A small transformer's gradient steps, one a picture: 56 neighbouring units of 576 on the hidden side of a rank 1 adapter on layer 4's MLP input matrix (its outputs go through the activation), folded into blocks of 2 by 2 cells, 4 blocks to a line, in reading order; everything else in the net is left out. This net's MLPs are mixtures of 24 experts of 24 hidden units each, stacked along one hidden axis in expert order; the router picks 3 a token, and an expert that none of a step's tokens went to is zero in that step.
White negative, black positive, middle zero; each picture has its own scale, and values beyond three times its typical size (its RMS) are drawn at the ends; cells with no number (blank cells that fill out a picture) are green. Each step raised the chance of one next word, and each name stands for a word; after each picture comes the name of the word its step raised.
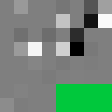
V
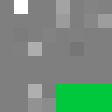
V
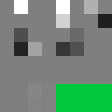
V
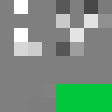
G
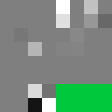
V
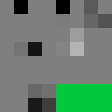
G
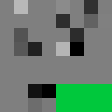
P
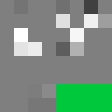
G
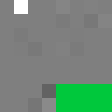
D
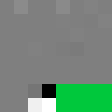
D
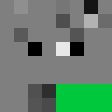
P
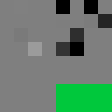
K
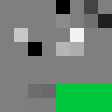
G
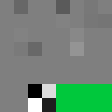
G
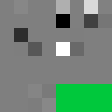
D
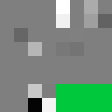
V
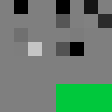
K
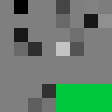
K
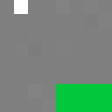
D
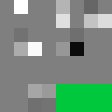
V
